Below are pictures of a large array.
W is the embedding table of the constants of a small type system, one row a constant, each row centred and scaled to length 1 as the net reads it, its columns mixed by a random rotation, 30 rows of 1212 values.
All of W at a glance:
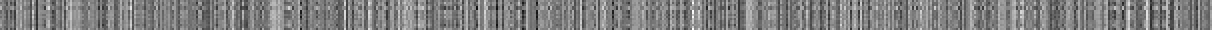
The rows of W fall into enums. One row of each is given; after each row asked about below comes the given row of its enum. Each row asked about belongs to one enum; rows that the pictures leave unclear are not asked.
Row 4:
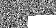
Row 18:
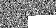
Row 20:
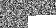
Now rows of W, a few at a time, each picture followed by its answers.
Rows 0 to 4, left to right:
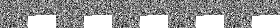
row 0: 4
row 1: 20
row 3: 4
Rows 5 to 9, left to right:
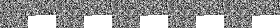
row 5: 18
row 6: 20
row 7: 20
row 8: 20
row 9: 20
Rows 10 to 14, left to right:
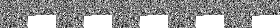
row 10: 4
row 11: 4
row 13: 4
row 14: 18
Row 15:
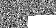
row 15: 4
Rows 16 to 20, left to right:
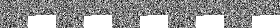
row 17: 4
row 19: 4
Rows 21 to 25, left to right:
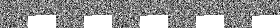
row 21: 4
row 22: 20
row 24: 20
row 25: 18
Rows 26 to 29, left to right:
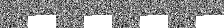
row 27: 20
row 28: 4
